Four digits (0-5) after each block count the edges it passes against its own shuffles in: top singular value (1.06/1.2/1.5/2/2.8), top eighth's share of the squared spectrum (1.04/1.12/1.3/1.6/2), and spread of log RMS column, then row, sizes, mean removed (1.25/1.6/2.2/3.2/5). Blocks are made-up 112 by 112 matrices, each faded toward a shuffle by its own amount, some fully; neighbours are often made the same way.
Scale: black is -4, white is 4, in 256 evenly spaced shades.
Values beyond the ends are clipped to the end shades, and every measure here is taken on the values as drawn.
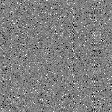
4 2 2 0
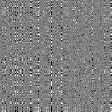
5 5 4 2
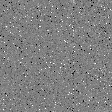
2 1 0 0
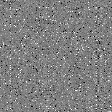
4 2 1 1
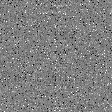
3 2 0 0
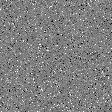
0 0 0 0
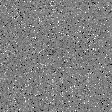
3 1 0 0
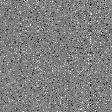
3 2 1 0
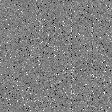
3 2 1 0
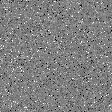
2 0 0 0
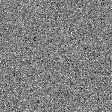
0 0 0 0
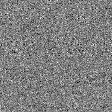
1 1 0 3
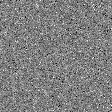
0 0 0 0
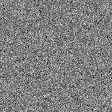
0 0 0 0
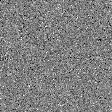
0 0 0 1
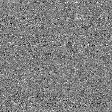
1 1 0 3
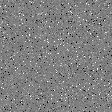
2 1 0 0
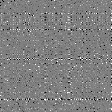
4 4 2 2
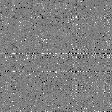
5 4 2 2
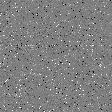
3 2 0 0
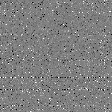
4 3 1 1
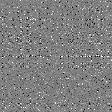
4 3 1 2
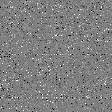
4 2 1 1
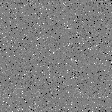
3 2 0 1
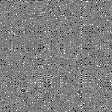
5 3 2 2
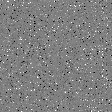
2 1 0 0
